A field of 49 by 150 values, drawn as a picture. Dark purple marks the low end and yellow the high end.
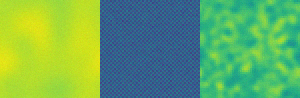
The table splits into one row of 3 panels. Panel 1,1: very high, smooth, faint in contrast. Panel 1,2: low, checkered. Panel 1,3: high, blotchy.
